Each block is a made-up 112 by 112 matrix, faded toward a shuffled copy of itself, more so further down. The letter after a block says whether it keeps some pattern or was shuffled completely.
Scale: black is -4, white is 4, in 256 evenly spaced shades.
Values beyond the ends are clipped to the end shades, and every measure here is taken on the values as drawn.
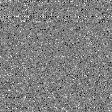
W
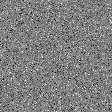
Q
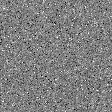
Q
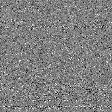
W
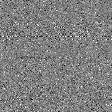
W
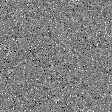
Q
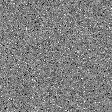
Q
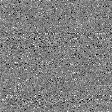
W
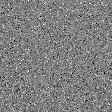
Q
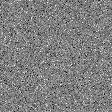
Q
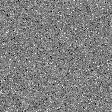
Q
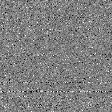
W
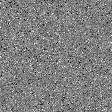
Q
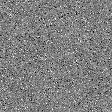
Q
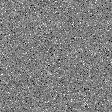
Q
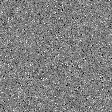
Q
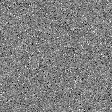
Q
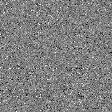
W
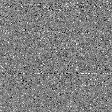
W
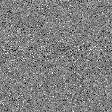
W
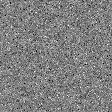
Q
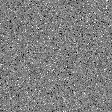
Q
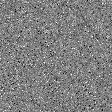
Q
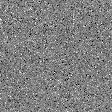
Q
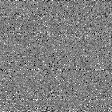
W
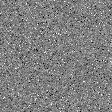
Q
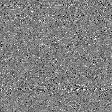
W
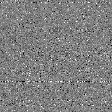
W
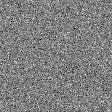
Q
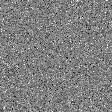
Q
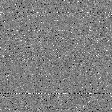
W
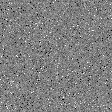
Q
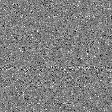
W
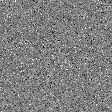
Q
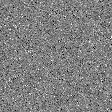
Q
